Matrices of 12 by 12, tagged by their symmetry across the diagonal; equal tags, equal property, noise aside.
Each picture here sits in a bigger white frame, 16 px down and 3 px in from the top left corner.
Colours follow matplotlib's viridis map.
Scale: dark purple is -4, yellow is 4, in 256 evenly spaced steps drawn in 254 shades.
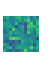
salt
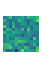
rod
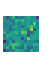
rod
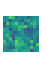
salt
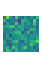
rod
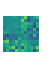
salt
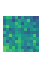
salt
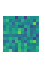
rod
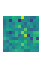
rod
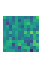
rod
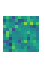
salt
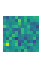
rod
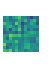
salt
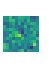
salt
